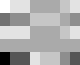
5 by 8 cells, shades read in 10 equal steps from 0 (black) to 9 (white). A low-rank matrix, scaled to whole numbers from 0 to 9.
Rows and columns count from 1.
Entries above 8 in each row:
1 0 0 0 0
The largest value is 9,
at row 1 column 1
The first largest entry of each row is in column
1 4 1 1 4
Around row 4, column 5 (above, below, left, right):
6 7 6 6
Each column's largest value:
9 8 8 8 7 7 7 8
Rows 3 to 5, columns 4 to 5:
6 6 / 6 6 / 8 7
